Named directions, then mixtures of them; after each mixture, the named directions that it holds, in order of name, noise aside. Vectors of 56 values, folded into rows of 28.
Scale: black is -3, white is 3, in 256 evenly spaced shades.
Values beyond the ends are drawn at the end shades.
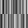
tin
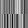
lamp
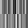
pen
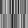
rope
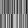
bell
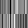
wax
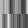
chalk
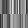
chalk, rope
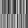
bell, pen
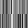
bell, rope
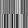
lamp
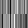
wax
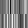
lamp, wax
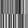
lamp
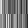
bell, chalk, pen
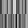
pen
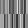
chalk, lamp, rope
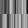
chalk, pen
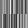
pen, wax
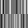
tin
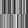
bell, pen, wax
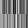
pen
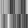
chalk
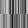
chalk, rope
